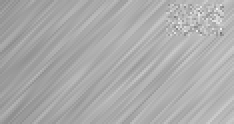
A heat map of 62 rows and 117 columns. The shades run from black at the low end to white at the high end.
Grain: diagonal, up to the right. Odd patch: rougher, in the top right. Average level on the scale: 70%. Odd rows or columns: none. Slope: up to the right. Roughest part: top right.
